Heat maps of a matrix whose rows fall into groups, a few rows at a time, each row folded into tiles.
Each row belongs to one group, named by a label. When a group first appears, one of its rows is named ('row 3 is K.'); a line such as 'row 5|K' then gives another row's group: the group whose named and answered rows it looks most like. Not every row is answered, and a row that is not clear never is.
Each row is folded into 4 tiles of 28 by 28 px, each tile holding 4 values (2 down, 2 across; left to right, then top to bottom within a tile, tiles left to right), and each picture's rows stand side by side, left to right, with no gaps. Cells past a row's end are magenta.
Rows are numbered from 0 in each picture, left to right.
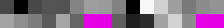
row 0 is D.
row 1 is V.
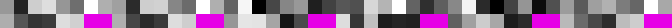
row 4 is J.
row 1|V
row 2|J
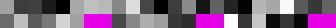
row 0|D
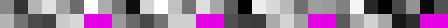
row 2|V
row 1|V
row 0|V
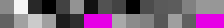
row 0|J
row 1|D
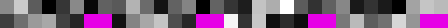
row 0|J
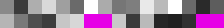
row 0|V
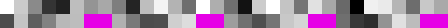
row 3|V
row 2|V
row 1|V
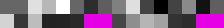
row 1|J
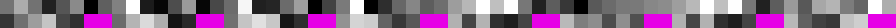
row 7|V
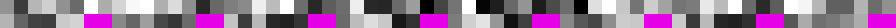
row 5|V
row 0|V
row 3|J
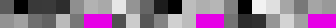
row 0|D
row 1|D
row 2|V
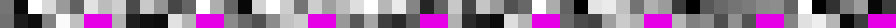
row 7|J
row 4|V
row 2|V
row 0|V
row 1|V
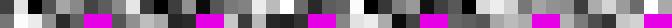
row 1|J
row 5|V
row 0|J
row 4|V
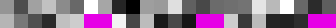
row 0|V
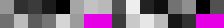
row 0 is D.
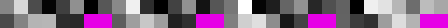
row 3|V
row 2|J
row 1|J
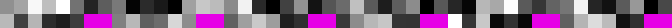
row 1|D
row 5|J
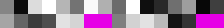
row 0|V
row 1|J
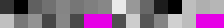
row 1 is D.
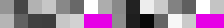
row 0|V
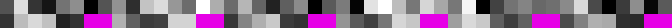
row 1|V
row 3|V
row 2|J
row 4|J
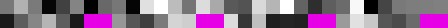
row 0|J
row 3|J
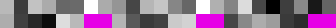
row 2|J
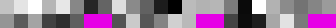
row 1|D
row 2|V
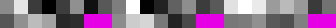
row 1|J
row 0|J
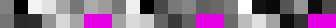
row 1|J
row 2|J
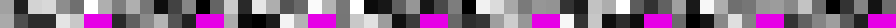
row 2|V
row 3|J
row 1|J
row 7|J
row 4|V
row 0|V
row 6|V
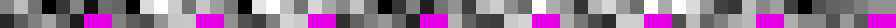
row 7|D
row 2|V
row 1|V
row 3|J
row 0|J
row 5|V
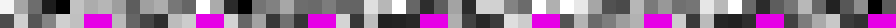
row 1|V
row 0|D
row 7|J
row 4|V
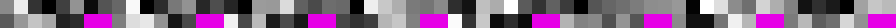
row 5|D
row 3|V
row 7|D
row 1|J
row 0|J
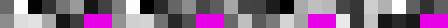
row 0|J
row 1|J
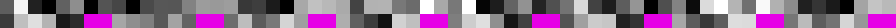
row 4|J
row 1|D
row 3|V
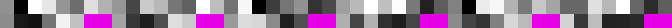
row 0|V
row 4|V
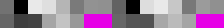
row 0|V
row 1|V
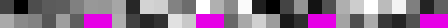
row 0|D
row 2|J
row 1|V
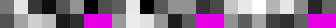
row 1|J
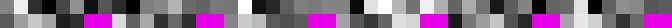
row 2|J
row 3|V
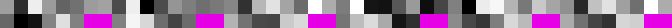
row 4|V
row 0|V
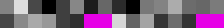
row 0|J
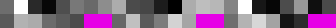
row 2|J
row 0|J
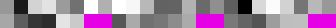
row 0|V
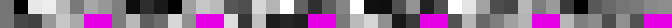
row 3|J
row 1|D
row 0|V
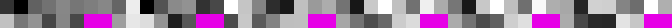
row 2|D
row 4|V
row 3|V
